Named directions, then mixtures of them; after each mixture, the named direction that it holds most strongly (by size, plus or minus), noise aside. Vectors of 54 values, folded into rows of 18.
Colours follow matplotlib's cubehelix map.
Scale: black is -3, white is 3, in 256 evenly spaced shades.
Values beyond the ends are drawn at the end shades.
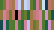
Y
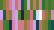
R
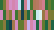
R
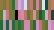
Y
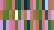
Y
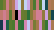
Y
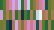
R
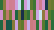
Y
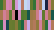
Y
